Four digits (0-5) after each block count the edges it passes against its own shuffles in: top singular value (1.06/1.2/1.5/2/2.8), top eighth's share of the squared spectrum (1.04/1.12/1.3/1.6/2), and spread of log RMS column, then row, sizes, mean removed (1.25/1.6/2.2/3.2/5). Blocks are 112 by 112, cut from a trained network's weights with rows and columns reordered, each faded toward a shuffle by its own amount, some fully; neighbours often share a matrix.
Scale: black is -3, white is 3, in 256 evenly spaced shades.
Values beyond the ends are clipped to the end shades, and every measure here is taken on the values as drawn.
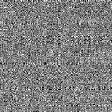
4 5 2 3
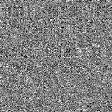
3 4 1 3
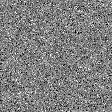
0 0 0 0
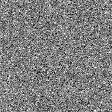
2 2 0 1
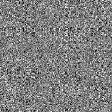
3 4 2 2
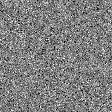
0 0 0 0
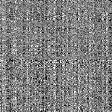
4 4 2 4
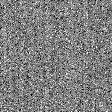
2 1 0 1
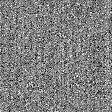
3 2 0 1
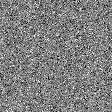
0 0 0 0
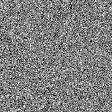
2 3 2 1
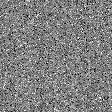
0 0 0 0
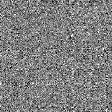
3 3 2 2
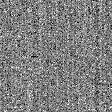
3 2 0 1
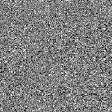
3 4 2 3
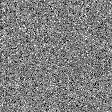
1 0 0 0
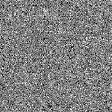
3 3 2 2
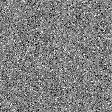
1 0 0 0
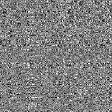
3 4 2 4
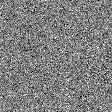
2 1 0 0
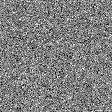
0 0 0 0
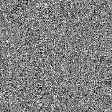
3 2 2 0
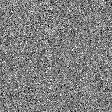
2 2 0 0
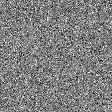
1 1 0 0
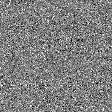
2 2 0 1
